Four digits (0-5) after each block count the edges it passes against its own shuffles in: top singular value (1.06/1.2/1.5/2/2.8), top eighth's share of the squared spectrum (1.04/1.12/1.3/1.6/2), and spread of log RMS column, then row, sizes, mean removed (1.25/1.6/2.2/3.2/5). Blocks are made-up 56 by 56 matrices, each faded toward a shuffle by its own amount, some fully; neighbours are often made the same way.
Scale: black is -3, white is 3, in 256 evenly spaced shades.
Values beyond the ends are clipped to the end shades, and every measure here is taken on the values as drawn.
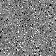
2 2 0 0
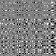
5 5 3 4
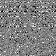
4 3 1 2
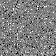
3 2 0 1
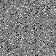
1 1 0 0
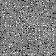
2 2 0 1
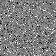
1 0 0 0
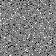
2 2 0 0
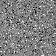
2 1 0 0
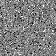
2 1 0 0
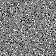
0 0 0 0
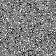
2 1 0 0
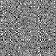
4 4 2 2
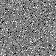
0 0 0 0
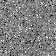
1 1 0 0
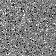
0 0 0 0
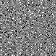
3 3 1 1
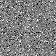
2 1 0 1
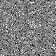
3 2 1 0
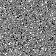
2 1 0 0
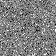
2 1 0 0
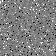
0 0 0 0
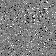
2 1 0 0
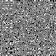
4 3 1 2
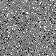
1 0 0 0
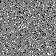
0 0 0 0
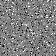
2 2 0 0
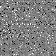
3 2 0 1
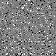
3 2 1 1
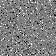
1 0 0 0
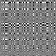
5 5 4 4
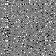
3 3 1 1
